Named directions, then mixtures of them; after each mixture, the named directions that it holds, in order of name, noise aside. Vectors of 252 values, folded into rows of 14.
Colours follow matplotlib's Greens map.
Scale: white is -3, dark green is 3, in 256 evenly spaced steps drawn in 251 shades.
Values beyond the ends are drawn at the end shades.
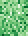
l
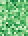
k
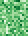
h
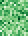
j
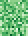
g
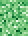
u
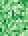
h, l, u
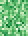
g, k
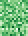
g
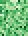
k, l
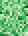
j, l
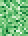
h, u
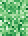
g, h, j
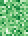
h, j, u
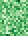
h, l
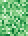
h, k, l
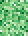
j, k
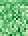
g, u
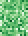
g, j, k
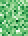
k, u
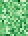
h, l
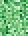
h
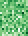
g, l, u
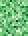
u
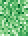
l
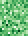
k, l, u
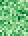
j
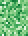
j, k, l
